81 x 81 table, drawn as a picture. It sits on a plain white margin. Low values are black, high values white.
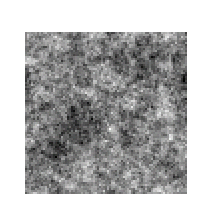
Histogram: bell-shaped. Odd rows or columns: none. Grain: blotchy. Slope: none. Average level on the scale: 50%. Mirror symmetry: none.
